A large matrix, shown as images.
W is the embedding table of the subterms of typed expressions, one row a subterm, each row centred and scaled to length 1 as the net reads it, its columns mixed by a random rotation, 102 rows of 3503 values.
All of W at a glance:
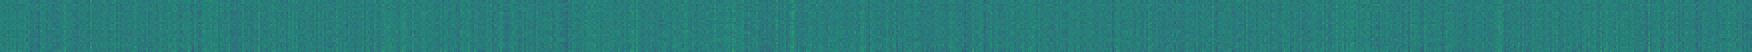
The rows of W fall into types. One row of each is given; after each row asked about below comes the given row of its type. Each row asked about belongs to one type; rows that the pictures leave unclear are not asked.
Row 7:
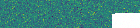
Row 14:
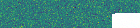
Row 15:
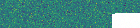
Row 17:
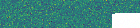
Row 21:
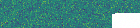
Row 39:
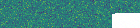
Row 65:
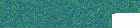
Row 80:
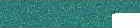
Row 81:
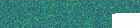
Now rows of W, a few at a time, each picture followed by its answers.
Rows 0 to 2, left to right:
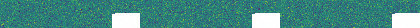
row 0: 65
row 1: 39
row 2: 14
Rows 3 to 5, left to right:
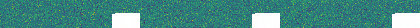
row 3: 7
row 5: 21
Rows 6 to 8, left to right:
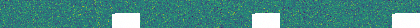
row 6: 39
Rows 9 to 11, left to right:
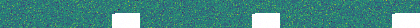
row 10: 65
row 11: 17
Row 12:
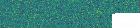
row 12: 15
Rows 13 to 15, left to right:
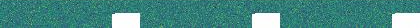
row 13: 21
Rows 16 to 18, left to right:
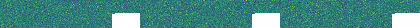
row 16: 80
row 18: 7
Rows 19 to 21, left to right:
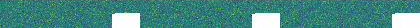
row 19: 15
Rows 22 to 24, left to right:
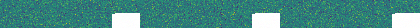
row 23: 7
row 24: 39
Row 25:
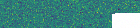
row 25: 65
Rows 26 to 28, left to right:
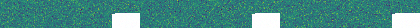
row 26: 65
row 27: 81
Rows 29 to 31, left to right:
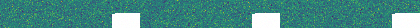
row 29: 15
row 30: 81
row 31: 65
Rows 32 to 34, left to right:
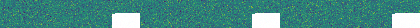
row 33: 81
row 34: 7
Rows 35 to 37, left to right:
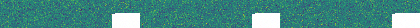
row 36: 21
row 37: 14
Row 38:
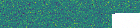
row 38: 65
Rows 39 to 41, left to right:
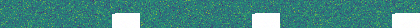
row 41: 39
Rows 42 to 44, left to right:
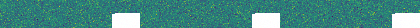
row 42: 14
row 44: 7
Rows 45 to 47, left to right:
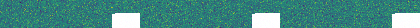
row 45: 81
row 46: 7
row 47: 65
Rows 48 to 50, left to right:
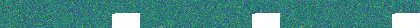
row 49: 14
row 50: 14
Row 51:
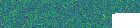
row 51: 21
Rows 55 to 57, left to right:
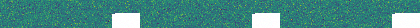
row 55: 14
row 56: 21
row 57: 21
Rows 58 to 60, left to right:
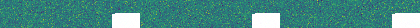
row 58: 39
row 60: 81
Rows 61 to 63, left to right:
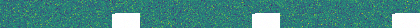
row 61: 39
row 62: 14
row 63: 14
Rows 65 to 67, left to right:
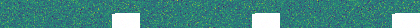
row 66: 81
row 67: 81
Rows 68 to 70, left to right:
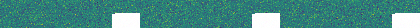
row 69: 7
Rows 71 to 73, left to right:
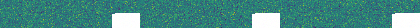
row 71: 39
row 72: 7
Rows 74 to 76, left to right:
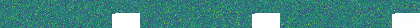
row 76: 65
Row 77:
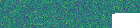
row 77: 21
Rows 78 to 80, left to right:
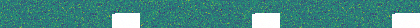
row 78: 80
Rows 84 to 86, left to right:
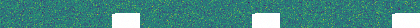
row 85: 15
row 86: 39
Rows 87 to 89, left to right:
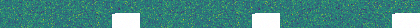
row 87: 39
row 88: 39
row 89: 21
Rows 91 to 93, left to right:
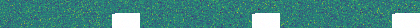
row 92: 65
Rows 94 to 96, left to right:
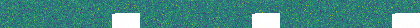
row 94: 65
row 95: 7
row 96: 81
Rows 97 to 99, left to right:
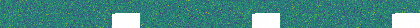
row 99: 7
